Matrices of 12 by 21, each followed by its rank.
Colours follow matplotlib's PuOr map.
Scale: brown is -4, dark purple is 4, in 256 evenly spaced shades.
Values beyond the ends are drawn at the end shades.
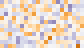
full rank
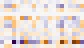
two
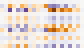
two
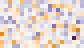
full rank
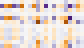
two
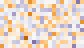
full rank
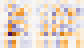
two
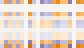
one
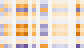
one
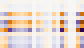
one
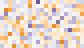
full rank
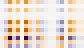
one
